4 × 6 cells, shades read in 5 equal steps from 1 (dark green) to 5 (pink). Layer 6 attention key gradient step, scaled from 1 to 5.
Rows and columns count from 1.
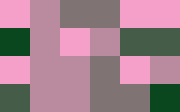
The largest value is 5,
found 6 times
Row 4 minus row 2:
1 0 -1 -1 1 -1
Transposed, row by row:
5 1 5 2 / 4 4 4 4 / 3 5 4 4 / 3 4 3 3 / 5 2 5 3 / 5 2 4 1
